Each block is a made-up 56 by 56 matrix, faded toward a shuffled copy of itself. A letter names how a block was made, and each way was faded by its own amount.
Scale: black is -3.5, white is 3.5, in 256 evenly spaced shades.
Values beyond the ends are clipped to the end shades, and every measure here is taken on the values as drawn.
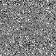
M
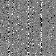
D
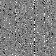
D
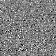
M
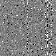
D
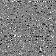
M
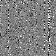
D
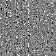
D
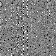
D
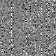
D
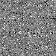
M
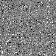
M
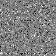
M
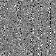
D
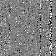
D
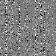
D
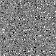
M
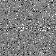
M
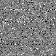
M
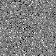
M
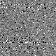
M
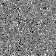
M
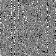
D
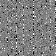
D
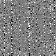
D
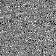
M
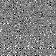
M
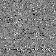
M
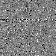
M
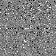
M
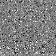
M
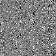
D
